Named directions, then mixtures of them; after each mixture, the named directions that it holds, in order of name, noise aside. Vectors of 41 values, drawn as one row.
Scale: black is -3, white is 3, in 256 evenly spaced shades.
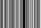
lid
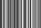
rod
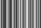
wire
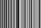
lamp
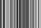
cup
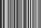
cup, rod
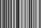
lamp, lid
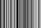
cup, lamp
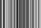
cup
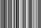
lamp, wire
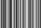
wire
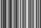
wire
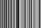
lamp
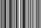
lid, wire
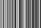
lamp, lid
